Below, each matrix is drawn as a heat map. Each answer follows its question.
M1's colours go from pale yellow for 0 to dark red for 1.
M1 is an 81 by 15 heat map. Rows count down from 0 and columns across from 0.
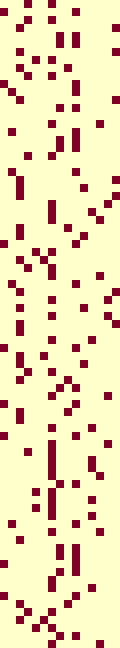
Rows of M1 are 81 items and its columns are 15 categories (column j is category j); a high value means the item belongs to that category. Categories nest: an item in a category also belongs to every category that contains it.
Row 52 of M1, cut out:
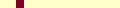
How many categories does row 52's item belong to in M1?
1
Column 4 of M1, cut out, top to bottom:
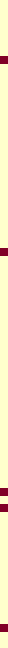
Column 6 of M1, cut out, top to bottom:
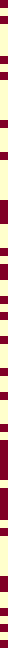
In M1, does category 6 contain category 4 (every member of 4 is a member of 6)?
yes
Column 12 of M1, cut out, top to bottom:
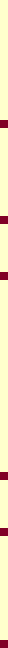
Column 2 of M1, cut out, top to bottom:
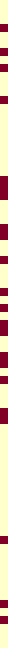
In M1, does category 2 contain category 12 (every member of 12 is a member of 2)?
no
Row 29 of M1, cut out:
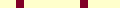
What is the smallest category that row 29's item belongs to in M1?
10
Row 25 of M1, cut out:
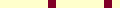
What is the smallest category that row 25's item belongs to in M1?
13
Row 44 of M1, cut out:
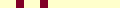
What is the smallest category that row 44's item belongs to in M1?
5
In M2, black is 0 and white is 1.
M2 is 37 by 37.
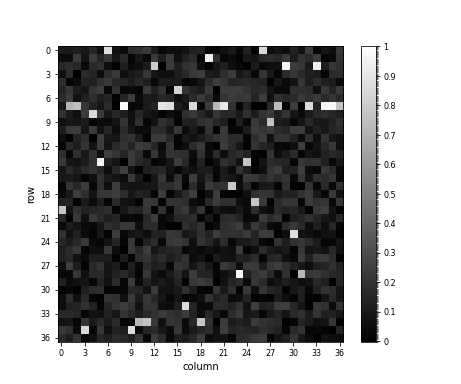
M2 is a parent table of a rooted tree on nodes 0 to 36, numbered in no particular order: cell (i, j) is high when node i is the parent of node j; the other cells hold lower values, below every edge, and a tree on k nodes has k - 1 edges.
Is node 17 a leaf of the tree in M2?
no
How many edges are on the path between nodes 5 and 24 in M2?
2
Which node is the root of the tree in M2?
7
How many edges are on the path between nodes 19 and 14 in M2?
3
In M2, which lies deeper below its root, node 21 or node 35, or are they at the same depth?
the same depth
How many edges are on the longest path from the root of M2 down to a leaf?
3
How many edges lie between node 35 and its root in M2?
1
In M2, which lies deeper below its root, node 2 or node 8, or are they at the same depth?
the same depth
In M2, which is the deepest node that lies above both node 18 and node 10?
34
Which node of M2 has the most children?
7
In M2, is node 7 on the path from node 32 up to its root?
yes
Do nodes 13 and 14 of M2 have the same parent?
yes
